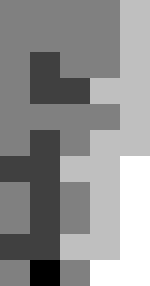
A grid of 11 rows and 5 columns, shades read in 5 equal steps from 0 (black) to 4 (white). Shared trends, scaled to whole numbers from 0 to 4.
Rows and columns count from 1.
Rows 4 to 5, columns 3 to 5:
1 3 3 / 2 2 3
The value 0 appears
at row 11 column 2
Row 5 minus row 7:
1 1 -1 -1 -1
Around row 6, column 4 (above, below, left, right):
2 3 2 3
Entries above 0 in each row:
5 5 5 5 5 5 5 5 5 5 4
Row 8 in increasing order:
1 2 2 3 4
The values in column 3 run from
1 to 3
